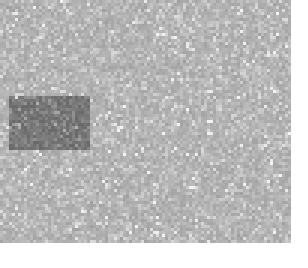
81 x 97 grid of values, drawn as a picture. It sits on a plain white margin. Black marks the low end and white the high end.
No regular stripes run through it. On average the colour sits 70% of the way up the scale. The middle left is the ninth with the lowest average. An odd patch, lower than its surroundings, sits in the middle left.
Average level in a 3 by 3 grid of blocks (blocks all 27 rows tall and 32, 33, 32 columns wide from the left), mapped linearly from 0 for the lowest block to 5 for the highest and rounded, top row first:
555 | 055 | 555
